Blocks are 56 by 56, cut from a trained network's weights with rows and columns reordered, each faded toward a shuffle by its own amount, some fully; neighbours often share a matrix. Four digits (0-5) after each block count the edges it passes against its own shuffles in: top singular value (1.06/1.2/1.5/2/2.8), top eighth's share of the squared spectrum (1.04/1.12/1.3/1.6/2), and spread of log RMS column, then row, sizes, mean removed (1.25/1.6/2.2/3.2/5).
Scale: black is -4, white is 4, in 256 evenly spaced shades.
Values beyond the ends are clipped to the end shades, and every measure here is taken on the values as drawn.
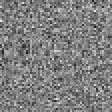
3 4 2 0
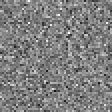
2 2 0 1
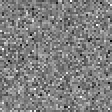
1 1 0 0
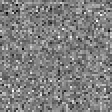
2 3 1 2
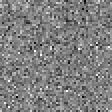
1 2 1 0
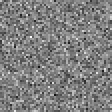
1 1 0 0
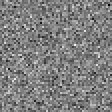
0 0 0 0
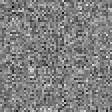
3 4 2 1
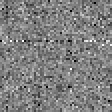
2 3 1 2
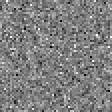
0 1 0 0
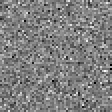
0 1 0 0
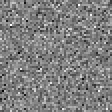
1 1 0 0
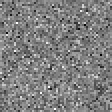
0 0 0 0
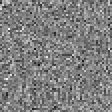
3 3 1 0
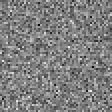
1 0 0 0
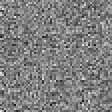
3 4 2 1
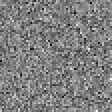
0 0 0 0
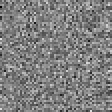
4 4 2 0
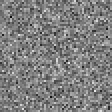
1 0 0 0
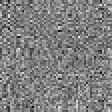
4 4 3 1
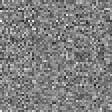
3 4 2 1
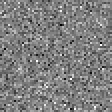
0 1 1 0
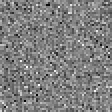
2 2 0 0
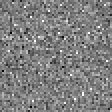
1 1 0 0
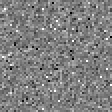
0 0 0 0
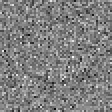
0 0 0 0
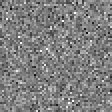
1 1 0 0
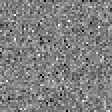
0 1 0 0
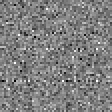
2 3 0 1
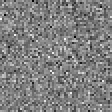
2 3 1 1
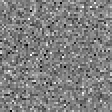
0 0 0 0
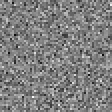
0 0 0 0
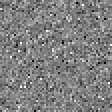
0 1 0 0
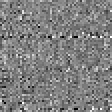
3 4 2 3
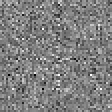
3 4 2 2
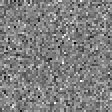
1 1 0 0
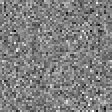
2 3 1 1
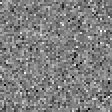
0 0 0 0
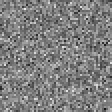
0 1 0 0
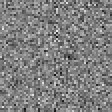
3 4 2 0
